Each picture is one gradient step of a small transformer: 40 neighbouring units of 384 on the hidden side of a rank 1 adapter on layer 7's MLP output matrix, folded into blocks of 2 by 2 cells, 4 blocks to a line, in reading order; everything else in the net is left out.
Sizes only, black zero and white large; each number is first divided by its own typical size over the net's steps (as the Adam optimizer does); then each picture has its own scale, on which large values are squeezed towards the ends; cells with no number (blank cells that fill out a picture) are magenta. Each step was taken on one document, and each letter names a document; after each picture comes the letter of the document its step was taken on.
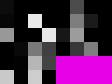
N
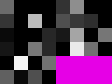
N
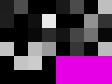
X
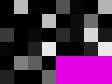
X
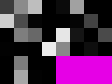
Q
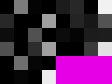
X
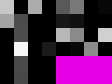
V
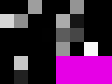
V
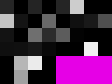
Q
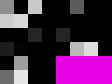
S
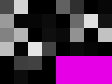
Q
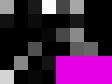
N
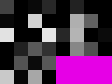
N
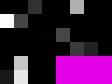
S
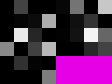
X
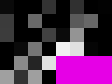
N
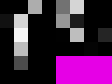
V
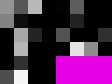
S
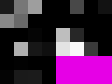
S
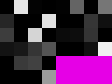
X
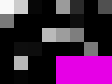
S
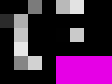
S
